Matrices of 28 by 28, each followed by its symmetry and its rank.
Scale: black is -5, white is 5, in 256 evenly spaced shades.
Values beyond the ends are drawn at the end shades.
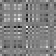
symmetric, rank two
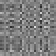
neither, rank two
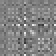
symmetric, rank three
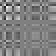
symmetric, rank one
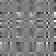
neither, rank two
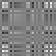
symmetric, rank one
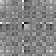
symmetric, rank three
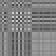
symmetric, rank one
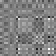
symmetric, rank two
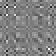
symmetric, rank three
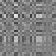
symmetric, rank two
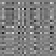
neither, rank two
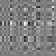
neither, rank two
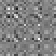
symmetric, rank three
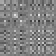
symmetric, rank three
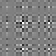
symmetric, rank one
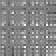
symmetric, rank two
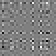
antisymmetric, rank two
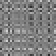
antisymmetric, rank two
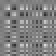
symmetric, rank one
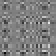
neither, rank two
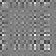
symmetric, rank two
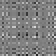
antisymmetric, rank two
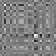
symmetric, rank two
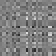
antisymmetric, rank two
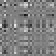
antisymmetric, rank two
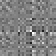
symmetric, rank three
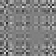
antisymmetric, rank two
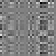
neither, rank two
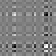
symmetric, rank one
